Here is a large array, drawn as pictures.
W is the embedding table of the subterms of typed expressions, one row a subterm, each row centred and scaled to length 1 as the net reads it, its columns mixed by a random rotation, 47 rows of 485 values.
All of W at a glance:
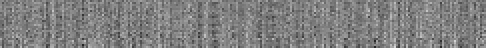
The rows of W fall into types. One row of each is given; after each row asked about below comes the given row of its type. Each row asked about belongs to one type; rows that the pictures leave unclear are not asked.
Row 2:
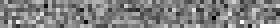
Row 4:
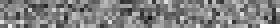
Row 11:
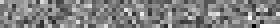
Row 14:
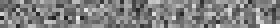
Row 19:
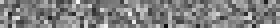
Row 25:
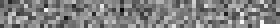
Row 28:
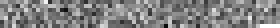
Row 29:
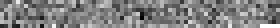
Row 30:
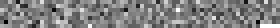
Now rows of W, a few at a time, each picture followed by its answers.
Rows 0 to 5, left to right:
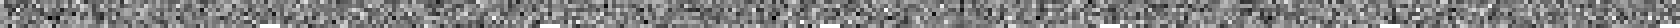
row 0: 19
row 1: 11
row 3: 25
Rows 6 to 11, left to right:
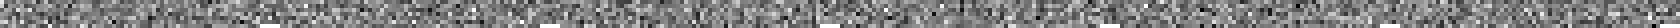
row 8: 14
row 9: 25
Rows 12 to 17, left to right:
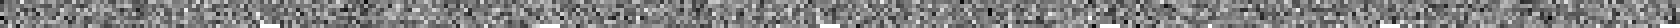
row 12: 14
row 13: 28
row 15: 11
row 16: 30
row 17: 4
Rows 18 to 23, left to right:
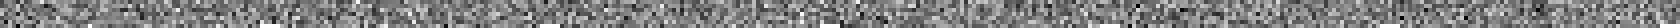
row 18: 30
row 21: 29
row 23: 14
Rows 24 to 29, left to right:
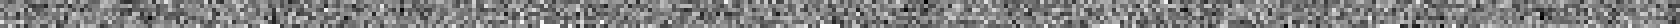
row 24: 4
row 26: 4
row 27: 28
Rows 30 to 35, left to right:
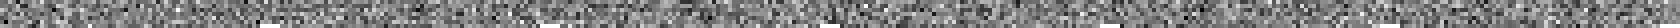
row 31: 14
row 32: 4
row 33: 25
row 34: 28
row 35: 28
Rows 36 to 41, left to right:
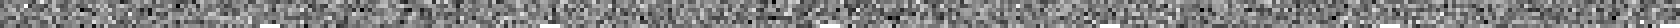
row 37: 4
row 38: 2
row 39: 19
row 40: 2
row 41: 2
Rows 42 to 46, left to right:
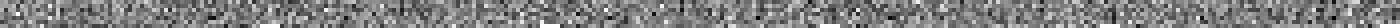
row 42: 2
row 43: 25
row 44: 25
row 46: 2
